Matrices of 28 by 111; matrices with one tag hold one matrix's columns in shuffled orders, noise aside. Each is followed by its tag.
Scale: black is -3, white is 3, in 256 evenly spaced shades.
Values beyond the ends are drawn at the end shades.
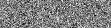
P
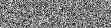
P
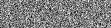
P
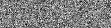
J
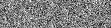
P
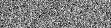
P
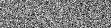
J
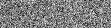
P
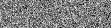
P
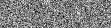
P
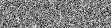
P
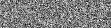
J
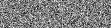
P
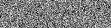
P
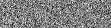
P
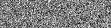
P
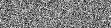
J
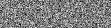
J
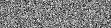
J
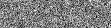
P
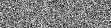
J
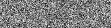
J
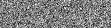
P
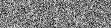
P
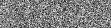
J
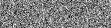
P
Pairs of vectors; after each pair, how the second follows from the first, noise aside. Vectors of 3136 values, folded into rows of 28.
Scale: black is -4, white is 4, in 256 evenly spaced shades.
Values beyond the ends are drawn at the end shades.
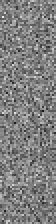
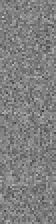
shrunk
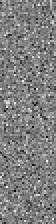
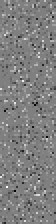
partly zeroed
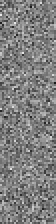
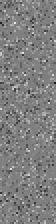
partly zeroed
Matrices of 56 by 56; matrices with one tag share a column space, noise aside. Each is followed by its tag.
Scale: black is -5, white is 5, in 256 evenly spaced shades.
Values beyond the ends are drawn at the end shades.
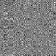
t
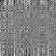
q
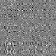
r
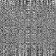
q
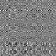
r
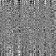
q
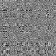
r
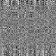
q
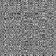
t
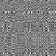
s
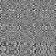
r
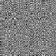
t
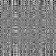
q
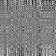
q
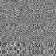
r
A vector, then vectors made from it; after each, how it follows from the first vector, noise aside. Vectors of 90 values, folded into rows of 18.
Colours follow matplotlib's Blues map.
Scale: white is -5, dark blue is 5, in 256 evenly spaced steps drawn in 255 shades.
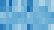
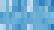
negated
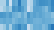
negated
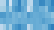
negated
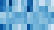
scaled up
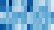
scaled up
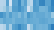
negated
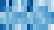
scaled up
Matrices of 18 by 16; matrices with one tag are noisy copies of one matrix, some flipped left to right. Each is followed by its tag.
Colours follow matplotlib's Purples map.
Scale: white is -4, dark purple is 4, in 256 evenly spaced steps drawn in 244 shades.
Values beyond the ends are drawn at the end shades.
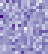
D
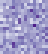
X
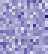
D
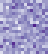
X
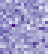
X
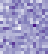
X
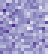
X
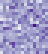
X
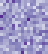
D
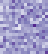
X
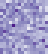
X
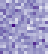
X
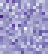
D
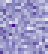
X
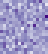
D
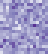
X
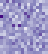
D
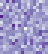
D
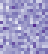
X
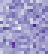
X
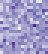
X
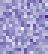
D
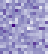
X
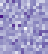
D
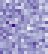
X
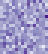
D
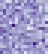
X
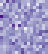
D
